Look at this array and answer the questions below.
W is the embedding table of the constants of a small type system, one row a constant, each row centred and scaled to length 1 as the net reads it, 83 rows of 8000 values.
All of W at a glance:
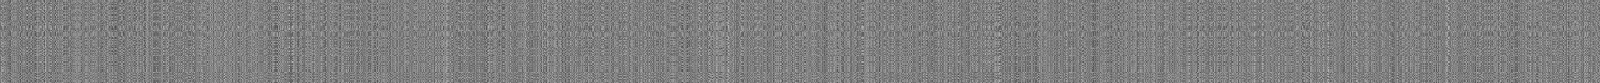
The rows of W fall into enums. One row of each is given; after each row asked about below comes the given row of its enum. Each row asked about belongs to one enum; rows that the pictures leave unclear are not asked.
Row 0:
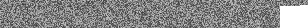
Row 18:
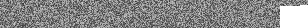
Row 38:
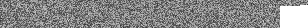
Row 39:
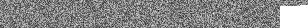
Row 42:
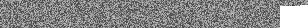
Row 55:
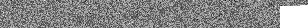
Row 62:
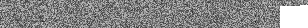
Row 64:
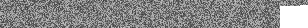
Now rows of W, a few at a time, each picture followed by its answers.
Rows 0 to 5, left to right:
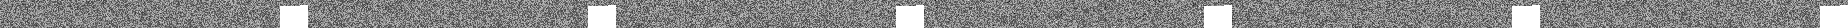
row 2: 18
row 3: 55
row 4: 38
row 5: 0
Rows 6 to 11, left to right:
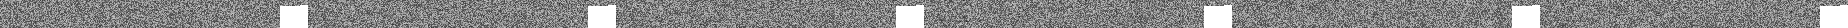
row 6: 42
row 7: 38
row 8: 38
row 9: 62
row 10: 64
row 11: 18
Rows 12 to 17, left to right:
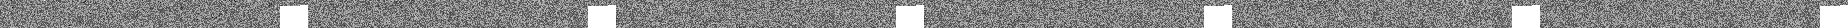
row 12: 55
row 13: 0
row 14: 38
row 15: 38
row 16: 0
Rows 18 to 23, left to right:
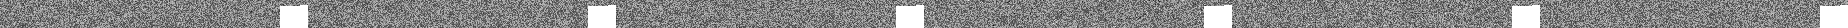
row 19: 64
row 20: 38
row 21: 55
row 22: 39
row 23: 42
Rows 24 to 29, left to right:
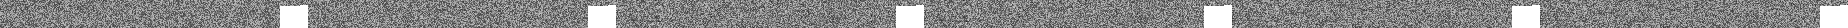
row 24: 64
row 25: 42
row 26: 62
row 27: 62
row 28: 38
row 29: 38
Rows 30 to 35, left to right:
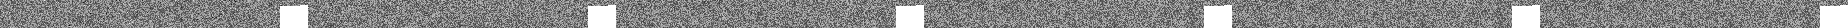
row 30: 55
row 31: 18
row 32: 0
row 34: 64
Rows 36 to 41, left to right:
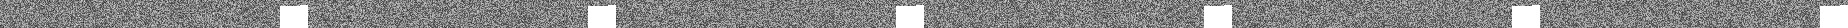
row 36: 39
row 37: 62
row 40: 18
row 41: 0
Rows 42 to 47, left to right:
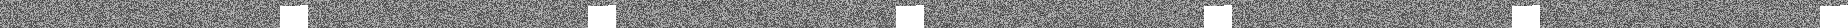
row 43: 42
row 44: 0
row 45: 18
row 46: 42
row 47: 38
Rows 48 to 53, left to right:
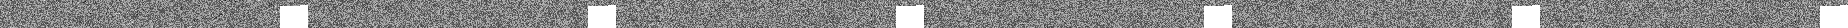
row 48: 55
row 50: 62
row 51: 38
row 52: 64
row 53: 62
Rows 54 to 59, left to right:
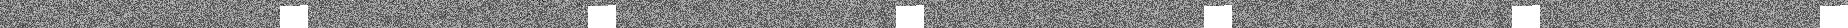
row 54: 18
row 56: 64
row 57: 42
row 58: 64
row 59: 42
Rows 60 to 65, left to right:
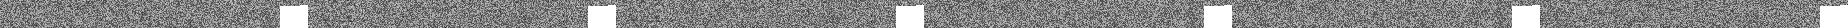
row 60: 0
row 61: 62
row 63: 64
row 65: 38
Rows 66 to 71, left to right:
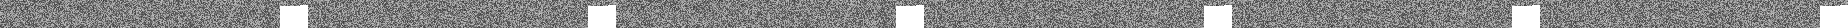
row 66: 64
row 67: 42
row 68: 64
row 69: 42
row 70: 42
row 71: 42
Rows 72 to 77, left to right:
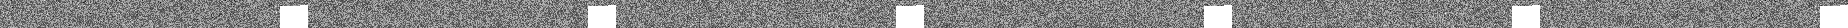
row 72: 55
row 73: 64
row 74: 39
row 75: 18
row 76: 39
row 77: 55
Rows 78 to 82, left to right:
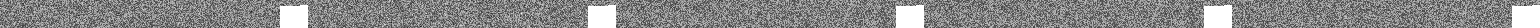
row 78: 18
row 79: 39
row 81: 64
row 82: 42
